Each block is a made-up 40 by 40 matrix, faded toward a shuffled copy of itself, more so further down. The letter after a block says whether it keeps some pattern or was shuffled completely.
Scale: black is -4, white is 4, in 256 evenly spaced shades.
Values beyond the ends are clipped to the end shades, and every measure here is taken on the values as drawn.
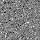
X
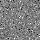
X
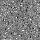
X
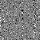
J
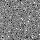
X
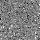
X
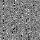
J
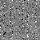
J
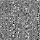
J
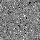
X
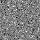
X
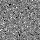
X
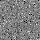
X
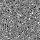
X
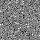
X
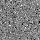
X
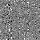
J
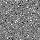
X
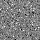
X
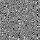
J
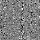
J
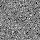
X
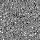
X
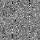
J
